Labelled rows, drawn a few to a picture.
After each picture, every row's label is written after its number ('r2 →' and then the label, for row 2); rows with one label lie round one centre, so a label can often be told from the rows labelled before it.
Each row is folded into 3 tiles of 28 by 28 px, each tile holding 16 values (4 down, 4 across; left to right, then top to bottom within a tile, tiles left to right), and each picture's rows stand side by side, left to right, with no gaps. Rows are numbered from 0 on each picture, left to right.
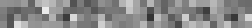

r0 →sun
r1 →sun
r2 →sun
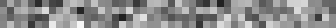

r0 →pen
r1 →pen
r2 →pen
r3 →sun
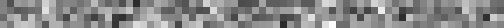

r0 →sun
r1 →pen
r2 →sun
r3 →pen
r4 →sun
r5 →sun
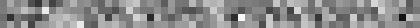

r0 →pen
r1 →sun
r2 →sun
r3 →sun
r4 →sun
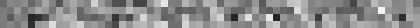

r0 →pen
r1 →pen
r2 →sun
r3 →sun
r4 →sun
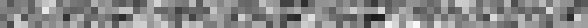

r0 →sun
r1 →pen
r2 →sun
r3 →pen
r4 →pen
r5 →sun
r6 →sun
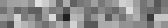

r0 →sun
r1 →sun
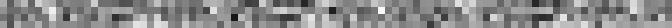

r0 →sun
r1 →pen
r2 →sun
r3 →pen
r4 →sun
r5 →sun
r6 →pen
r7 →sun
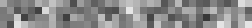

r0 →sun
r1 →sun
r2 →pen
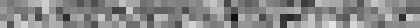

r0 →sun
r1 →sun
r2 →sun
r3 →pen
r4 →sun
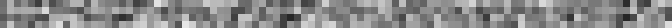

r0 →pen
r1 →pen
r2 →sun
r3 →pen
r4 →sun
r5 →sun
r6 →sun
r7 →pen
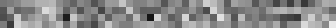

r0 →sun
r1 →sun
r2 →sun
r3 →pen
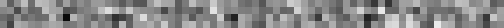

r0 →sun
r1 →pen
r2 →sun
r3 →sun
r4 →pen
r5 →sun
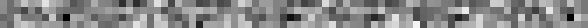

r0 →sun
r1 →pen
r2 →pen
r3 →pen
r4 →pen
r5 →pen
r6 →sun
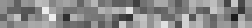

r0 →sun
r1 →pen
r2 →sun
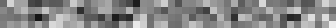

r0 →pen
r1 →pen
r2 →sun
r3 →pen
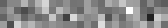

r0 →sun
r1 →sun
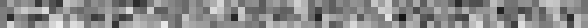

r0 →pen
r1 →pen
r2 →sun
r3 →sun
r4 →sun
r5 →pen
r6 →sun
